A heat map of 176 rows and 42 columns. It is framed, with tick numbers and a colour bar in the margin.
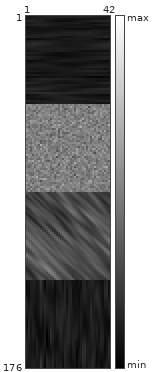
The table splits into 4 rows of 1 panel. Panel 1,1: very low, streaked across, faint in contrast. Panel 2,1: middling, fine-grained. Panel 3,1: low, slanting down to the right. Panel 4,1: very low, streaked downward, faint in contrast.
